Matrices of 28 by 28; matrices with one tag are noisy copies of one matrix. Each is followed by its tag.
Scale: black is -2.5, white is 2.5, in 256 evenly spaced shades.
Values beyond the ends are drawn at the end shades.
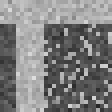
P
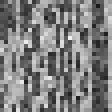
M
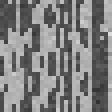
M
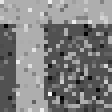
P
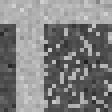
P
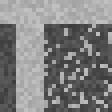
P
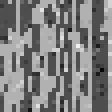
M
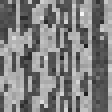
M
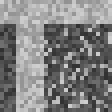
P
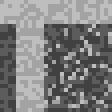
P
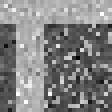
P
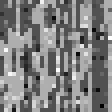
M
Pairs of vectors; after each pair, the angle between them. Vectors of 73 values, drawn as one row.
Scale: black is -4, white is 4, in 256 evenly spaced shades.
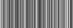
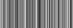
nearly parallel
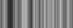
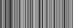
partly aligned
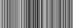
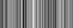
partly opposed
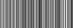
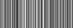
orthogonal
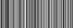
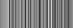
partly opposed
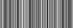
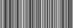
nearly parallel
